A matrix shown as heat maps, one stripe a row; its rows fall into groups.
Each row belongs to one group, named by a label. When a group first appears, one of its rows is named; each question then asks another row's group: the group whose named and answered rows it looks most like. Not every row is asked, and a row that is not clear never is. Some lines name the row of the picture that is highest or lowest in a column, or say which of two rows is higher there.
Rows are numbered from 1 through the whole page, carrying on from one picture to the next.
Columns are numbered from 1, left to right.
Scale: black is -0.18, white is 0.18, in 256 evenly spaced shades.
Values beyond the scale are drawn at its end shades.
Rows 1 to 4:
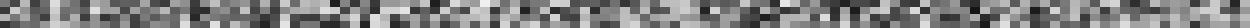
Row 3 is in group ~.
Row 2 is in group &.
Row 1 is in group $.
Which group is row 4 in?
~
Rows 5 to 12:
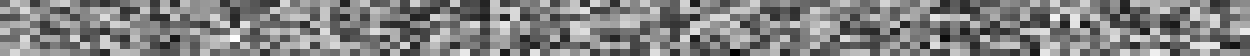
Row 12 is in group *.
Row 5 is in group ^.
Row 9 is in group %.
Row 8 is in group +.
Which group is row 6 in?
%
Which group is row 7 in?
&
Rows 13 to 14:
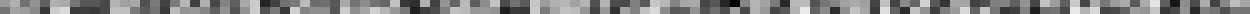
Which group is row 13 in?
*
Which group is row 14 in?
*
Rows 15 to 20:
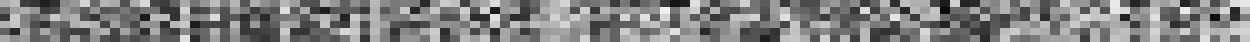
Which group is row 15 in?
%
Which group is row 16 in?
~
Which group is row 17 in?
^
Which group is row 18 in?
%
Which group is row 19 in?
~
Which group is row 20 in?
~
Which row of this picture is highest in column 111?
17
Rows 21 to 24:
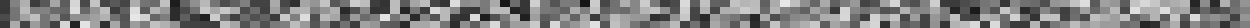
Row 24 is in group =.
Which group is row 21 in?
^
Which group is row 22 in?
^
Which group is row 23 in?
&
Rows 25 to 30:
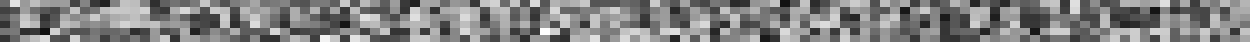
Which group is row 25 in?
*
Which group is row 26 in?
+
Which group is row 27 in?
+
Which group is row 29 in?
~
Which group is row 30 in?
^
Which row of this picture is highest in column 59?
25
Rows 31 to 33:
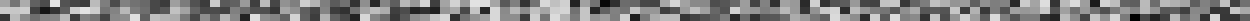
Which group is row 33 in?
=
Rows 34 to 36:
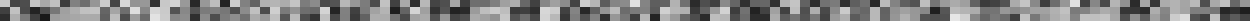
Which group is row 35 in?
=
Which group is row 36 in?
=
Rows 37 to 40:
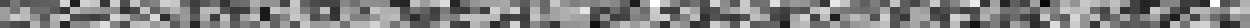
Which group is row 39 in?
*
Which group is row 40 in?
&
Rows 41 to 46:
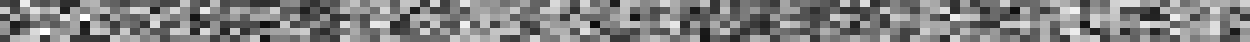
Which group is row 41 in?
~
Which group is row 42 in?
$
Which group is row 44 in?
~
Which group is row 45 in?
$
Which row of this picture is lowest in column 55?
41
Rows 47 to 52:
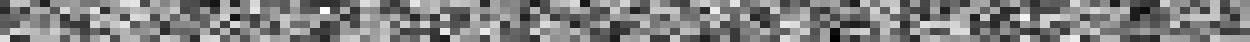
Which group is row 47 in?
+
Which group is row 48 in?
=
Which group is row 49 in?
&
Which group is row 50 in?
$
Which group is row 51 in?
*
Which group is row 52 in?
$
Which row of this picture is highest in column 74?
47
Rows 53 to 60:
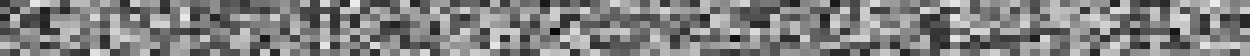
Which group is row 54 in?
~
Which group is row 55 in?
=
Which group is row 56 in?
=
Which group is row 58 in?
*
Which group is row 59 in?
%
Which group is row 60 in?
$
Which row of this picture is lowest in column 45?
54
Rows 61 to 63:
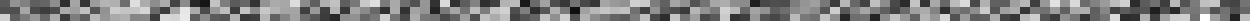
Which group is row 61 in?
&
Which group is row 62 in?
+
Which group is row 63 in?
$
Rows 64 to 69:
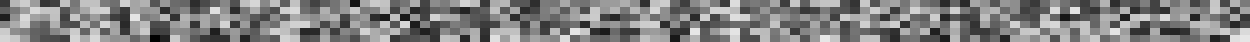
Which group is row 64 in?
+
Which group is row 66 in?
^
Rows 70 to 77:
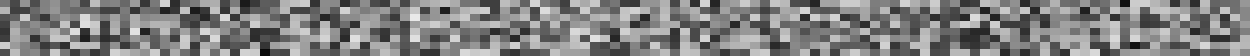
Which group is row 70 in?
^
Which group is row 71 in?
~
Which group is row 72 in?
+
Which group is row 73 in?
=
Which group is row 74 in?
^
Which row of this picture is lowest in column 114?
76
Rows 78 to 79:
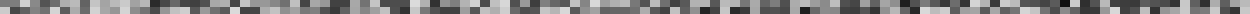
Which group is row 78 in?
+
